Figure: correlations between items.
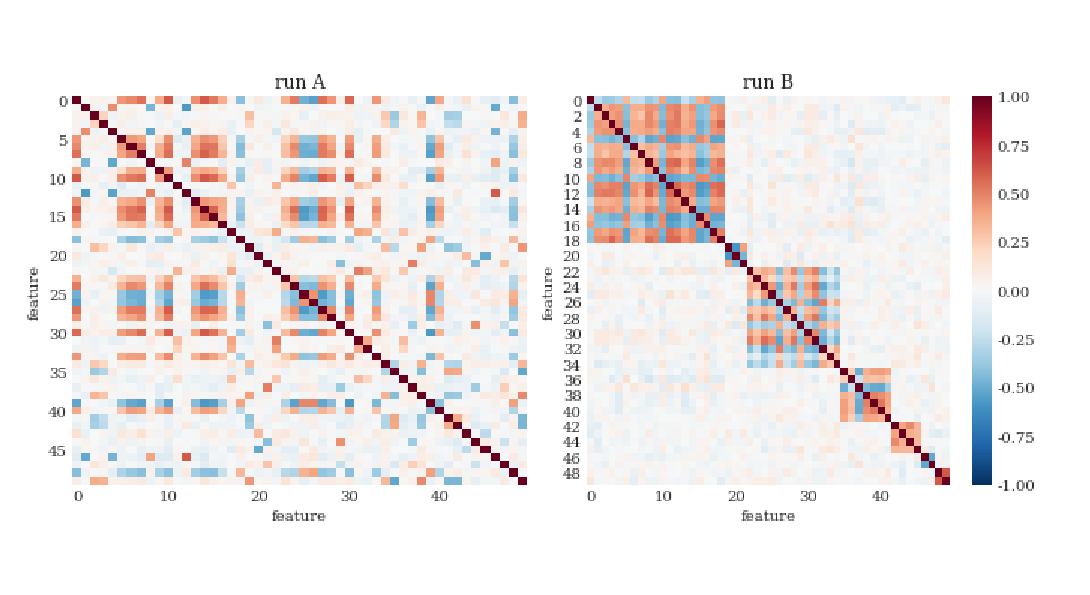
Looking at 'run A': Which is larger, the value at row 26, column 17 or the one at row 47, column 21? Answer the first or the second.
the second
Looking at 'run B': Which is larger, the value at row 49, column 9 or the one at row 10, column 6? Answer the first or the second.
the first
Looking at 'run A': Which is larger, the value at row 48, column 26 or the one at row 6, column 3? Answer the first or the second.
the first
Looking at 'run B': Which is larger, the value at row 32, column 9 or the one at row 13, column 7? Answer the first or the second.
the second
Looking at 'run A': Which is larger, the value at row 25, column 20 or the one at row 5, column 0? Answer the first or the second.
the second
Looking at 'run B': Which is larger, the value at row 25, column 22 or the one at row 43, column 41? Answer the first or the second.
the first
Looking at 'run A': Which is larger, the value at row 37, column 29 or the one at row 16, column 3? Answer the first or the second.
the second
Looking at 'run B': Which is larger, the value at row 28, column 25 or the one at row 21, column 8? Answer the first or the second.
the first
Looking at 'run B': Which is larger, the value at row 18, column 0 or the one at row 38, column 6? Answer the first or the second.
the second
